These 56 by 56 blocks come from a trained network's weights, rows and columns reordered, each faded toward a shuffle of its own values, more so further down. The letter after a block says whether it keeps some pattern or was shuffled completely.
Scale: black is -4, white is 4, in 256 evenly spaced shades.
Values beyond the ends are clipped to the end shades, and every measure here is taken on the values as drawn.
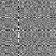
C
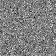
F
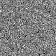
F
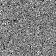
F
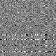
C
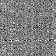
C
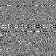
C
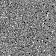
F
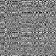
C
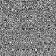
C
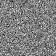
F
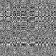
C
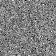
F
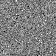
F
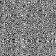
C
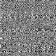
C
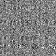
C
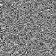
C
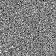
F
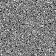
F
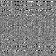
C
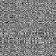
C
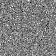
F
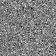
F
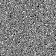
F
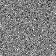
F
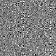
C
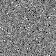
F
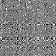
C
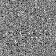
C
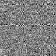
C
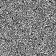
F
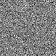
C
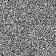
F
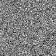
C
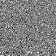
C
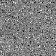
C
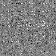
C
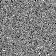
F
